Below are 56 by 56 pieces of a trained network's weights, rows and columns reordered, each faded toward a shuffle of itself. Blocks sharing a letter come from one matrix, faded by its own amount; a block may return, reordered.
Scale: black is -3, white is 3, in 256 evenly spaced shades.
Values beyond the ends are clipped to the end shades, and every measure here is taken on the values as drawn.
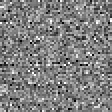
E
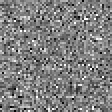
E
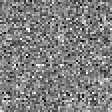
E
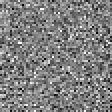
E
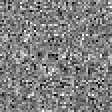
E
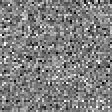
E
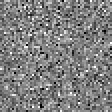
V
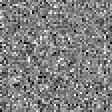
V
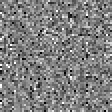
V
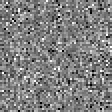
V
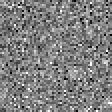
V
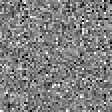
V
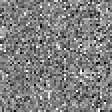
V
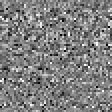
E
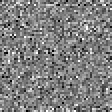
E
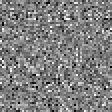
E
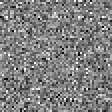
E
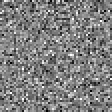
E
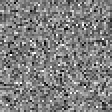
E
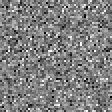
E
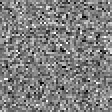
E
